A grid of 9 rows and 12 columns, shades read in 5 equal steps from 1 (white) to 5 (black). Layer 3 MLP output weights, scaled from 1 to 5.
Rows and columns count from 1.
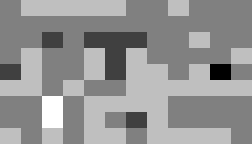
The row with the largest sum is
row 3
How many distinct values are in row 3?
3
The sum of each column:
26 23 22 25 22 27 25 22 24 23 27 25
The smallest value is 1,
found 2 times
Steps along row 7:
same down up down same same same up same same same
